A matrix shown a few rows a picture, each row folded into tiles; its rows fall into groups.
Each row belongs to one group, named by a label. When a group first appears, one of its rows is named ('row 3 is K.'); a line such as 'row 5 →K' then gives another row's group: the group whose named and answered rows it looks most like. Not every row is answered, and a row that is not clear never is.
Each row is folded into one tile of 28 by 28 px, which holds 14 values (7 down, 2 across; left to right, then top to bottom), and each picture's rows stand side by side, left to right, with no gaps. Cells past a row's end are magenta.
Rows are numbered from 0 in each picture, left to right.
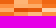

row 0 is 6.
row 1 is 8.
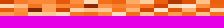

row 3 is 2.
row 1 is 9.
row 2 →8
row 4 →8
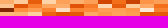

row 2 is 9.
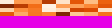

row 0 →2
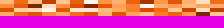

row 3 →2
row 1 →2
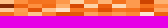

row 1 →8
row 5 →8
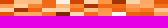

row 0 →6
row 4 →8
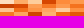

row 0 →2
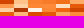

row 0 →6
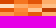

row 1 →6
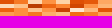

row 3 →6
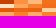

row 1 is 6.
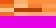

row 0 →6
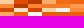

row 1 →8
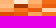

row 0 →9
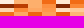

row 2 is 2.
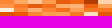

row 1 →2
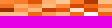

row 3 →8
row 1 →6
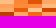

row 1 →6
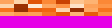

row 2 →6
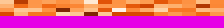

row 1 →9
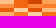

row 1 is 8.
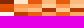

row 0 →8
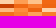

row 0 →2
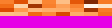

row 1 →2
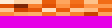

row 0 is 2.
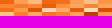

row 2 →6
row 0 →8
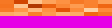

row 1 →2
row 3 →9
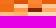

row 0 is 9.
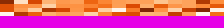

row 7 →8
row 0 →8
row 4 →9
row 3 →8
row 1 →6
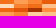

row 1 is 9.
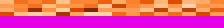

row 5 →6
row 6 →6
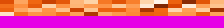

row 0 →8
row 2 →6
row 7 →6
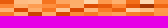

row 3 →2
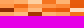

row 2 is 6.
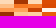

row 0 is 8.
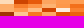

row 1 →6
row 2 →9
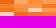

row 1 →9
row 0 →8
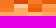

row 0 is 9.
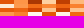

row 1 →8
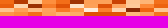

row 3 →9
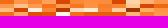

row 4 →6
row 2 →8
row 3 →9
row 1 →9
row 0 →6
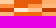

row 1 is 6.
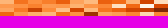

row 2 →6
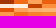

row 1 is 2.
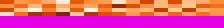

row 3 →9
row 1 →9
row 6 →6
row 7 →2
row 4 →2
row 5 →6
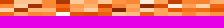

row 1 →2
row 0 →6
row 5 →2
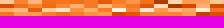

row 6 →2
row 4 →9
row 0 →2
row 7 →9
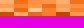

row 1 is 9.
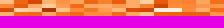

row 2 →9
